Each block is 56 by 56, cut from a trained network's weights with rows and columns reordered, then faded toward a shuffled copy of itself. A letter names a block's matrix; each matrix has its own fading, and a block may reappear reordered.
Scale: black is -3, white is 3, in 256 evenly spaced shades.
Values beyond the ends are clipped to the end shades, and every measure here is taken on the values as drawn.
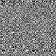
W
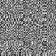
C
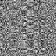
C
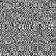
W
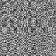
C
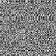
W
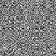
W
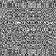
W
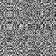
C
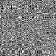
W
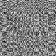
C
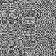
C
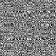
W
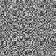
C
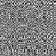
W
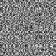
C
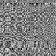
W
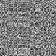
C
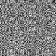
C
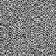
C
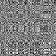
W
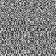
C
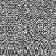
C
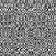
W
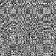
W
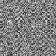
C
